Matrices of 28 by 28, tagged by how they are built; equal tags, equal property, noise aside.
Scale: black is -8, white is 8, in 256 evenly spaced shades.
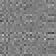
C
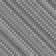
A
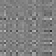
C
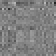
C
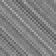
A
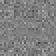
C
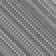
A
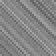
A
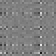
C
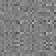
C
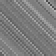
A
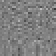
C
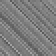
A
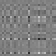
C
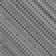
A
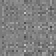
C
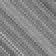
A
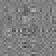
C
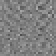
C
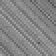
A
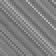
A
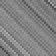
A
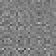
C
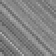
A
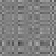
C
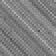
A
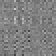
C
